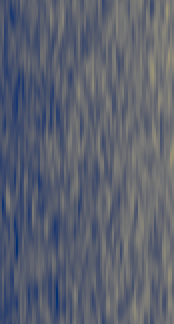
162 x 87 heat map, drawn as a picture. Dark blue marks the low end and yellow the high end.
There is an overall slope up to the right. The values follow a bell shape. The grain runs up and down.
